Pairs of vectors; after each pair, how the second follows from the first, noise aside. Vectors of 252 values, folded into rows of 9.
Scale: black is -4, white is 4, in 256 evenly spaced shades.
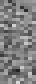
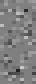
partly zeroed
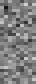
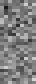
copied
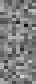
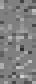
partly zeroed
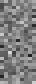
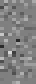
partly zeroed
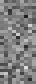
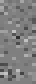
partly zeroed
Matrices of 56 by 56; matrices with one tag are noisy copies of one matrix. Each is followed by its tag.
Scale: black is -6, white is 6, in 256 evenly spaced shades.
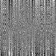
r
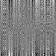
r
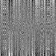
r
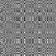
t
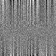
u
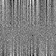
u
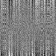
r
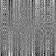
r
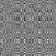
t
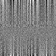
u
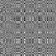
t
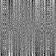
r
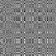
t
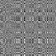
t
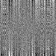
r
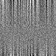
u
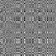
t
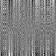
r
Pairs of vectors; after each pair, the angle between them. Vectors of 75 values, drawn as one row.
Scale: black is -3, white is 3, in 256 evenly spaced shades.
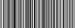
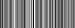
nearly opposite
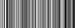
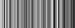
partly aligned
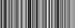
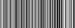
orthogonal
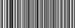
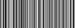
nearly opposite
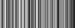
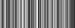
nearly parallel
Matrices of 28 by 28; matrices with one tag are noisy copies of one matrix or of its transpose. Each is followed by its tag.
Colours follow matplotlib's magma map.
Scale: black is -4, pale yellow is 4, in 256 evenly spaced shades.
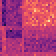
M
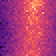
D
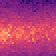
D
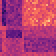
M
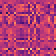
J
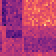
M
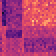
M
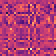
J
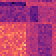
M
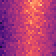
D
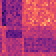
M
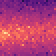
D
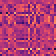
J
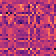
J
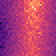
D
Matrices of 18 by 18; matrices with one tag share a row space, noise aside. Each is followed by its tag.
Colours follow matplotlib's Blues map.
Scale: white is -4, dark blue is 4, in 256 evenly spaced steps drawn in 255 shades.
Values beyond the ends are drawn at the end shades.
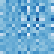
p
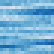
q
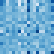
p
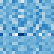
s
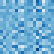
s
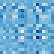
s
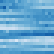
q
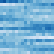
q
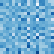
p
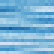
q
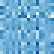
p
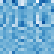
s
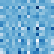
p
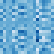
s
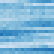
q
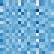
p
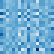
p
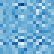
s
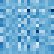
p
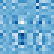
s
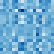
s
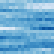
q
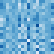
p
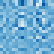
s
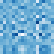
s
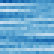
q
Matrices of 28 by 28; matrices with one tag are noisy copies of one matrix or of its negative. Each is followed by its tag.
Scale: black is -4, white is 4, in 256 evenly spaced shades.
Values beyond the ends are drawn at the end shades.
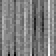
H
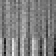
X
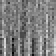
X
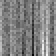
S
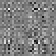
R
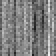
H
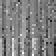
X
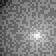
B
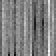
H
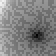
B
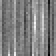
H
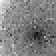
B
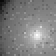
B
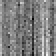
S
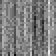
H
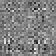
R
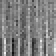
X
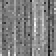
H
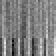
X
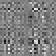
R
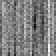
H
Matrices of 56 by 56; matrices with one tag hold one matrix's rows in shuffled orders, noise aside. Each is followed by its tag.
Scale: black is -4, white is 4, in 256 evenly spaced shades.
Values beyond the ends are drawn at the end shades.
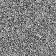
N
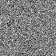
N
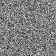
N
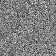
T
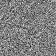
N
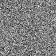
N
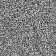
T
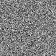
N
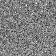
T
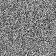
T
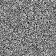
T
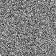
N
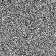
N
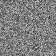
T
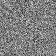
T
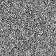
N
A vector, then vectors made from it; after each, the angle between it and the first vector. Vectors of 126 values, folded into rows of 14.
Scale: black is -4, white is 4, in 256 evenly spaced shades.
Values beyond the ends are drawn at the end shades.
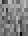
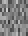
partly opposed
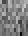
nearly parallel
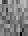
nearly parallel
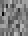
orthogonal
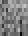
nearly parallel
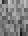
nearly parallel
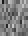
partly aligned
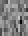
partly aligned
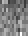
nearly opposite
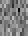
orthogonal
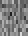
partly opposed
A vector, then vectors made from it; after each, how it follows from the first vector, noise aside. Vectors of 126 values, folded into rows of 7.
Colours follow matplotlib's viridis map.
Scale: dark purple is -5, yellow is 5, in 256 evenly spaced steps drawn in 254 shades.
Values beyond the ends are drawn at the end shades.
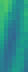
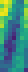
scaled up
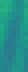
shrunk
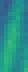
negated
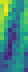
scaled up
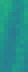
shrunk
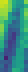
scaled up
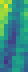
scaled up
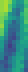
scaled up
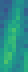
negated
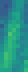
negated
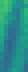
copied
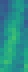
negated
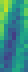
scaled up
